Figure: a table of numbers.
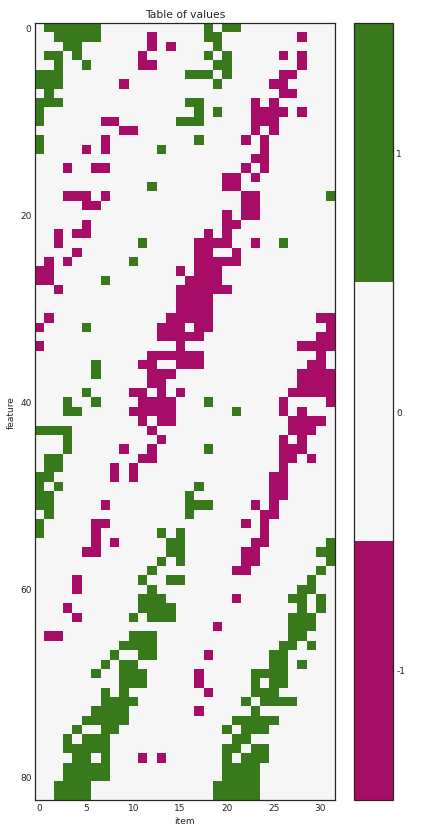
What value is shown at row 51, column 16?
1
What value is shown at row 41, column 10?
-1
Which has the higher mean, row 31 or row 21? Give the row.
21
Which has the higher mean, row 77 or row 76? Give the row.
77
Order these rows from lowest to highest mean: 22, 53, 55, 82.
22, 53, 55, 82
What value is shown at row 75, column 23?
1
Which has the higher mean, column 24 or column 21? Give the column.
21
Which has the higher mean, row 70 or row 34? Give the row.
70
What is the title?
Table of values
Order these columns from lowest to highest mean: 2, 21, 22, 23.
23, 22, 21, 2
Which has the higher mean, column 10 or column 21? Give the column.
10
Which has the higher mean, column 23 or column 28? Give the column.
23
